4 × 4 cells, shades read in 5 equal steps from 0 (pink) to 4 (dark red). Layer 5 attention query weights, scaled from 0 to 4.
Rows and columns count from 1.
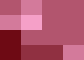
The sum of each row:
7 5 10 11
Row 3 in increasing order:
2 2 2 4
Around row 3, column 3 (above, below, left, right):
2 3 2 2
